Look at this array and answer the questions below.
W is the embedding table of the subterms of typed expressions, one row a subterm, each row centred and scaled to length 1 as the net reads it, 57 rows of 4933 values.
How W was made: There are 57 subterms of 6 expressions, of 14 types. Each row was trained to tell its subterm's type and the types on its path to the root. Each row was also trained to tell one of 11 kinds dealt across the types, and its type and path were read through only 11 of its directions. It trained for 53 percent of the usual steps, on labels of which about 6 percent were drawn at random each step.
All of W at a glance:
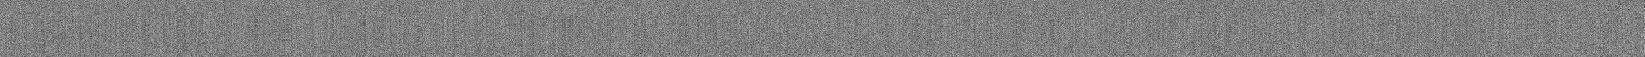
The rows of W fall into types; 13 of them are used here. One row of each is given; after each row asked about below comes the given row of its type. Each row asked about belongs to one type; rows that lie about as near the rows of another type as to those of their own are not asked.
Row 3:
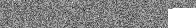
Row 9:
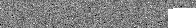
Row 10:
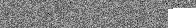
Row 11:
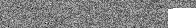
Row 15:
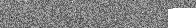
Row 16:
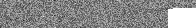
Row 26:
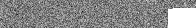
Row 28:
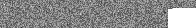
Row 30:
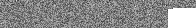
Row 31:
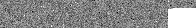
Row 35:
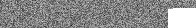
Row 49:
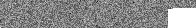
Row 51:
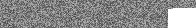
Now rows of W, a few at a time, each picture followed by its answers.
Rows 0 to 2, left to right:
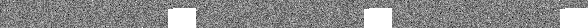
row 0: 16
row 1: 31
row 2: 16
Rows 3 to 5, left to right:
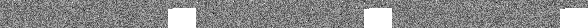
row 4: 28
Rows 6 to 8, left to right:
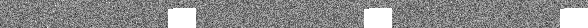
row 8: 30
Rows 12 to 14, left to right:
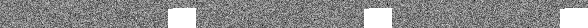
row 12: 11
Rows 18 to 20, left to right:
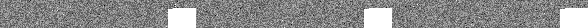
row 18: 28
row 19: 30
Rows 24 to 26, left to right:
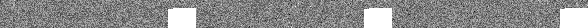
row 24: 49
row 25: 30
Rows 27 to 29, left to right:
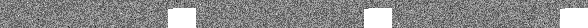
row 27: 10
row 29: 10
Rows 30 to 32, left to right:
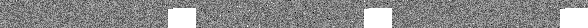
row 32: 10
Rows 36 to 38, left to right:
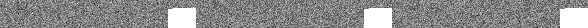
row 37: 26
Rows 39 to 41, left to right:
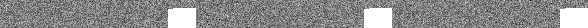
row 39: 30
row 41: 3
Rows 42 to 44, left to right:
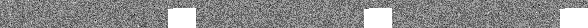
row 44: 31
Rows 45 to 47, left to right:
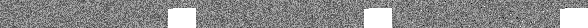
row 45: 51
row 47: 28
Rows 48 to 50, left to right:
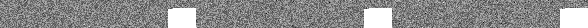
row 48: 11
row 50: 28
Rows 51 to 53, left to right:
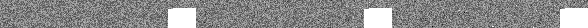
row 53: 49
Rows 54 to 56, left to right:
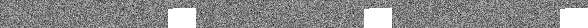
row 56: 10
